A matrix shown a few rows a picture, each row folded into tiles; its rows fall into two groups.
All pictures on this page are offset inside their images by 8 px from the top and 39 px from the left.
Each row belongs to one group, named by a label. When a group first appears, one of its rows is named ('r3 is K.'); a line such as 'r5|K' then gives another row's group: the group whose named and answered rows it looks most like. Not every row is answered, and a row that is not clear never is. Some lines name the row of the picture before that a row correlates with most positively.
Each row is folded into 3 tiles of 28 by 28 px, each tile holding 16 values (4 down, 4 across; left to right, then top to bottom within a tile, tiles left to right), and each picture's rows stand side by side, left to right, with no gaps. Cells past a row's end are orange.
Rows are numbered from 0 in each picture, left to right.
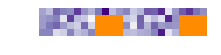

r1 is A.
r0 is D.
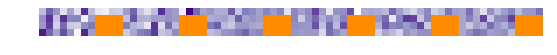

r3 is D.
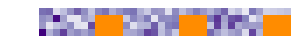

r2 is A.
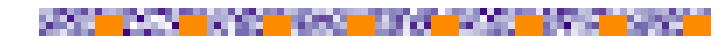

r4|D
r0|D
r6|D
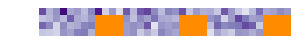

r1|D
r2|A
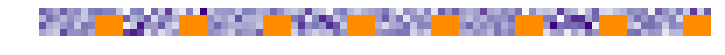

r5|D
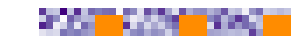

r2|A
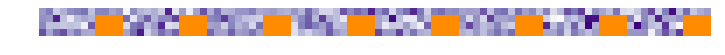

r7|D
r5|D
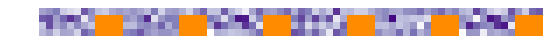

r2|A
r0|A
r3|A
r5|A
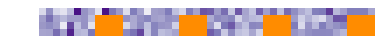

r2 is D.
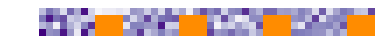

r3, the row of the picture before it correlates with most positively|2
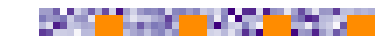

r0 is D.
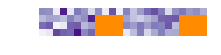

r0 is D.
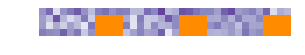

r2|D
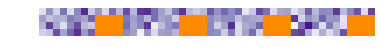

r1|D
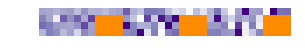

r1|A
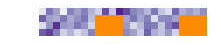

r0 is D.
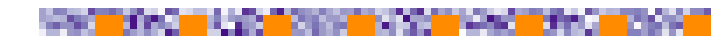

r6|A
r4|D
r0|A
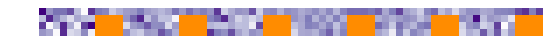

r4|D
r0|D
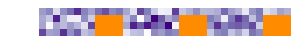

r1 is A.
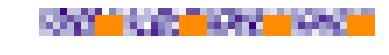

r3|A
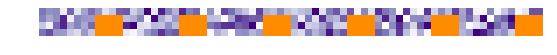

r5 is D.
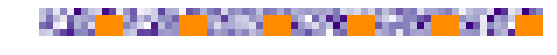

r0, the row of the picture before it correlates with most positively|1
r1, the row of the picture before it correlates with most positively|5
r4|A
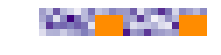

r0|A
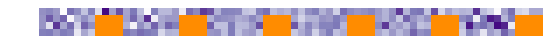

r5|A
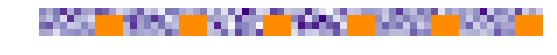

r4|D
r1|A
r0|D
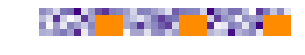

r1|A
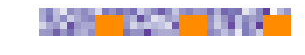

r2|D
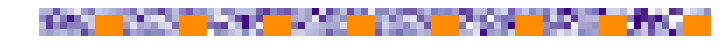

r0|A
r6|D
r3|D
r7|A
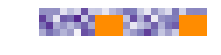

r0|A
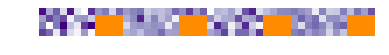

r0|D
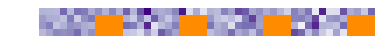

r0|D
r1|D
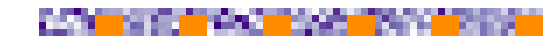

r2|A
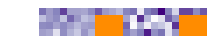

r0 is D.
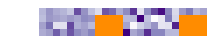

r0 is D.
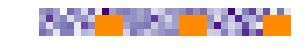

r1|A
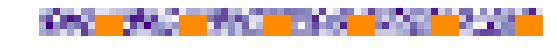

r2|A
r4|D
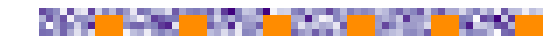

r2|D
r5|A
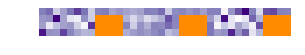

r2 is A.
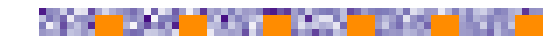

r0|D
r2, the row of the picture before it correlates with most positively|2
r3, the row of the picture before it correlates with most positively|2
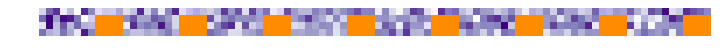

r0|A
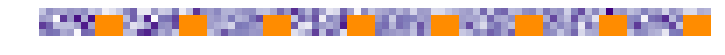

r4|A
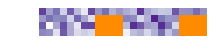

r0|D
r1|A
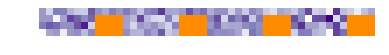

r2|A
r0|A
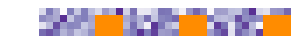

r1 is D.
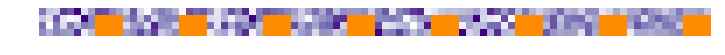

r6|A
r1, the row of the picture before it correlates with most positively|1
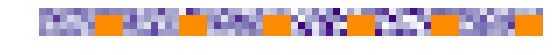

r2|A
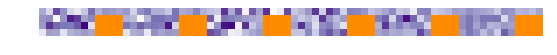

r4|A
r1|A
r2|D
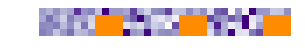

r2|A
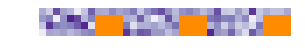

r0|A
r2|A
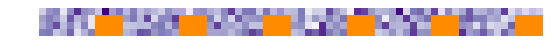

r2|D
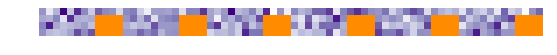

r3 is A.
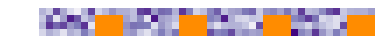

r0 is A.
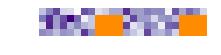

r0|A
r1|D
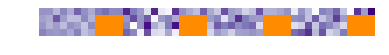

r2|A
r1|D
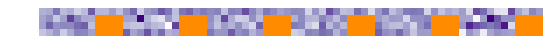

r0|A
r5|A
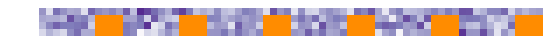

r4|A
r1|D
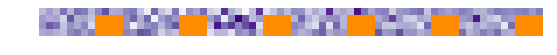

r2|A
